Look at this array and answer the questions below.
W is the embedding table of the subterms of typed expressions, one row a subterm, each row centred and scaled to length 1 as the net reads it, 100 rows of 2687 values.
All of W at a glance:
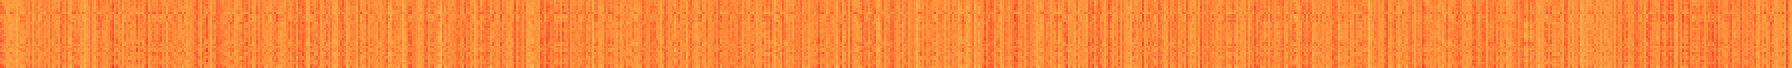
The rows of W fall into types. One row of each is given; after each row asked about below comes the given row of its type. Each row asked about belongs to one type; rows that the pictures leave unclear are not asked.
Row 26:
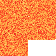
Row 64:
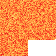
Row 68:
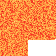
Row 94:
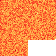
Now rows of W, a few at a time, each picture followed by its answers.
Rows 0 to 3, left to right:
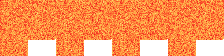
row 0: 94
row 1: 26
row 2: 26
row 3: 94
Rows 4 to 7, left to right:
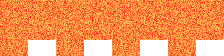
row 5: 26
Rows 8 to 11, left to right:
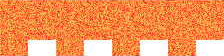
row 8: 26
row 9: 68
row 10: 68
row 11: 94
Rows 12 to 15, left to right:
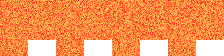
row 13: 64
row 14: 68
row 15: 94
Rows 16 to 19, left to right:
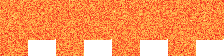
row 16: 64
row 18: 64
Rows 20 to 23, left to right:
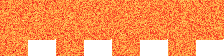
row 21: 64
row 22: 26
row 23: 68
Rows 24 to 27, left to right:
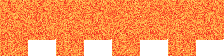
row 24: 68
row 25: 26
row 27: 26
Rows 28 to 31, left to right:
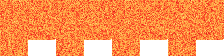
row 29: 64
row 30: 26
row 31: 68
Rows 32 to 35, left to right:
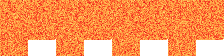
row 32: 68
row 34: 68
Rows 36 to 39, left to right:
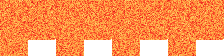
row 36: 68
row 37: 94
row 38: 26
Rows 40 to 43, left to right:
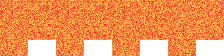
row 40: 26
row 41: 26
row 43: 26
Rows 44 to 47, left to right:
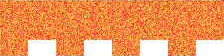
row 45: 68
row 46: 94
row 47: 64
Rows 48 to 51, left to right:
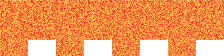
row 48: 68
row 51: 68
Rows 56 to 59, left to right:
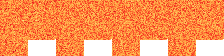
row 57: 94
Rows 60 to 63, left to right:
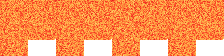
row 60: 64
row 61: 94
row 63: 94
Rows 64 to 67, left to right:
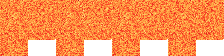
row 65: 64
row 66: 64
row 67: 68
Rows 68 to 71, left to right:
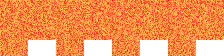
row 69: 26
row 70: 94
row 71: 94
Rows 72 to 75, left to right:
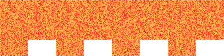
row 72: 68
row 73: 68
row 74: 94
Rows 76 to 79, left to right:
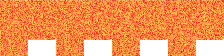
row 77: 26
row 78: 68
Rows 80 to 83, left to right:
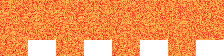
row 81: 64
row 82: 64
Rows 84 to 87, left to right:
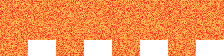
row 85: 26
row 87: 26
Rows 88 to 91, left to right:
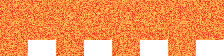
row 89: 64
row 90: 64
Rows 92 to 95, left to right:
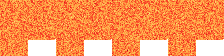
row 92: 68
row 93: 68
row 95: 26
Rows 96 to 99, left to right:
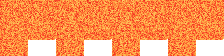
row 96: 94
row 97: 68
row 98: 64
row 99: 94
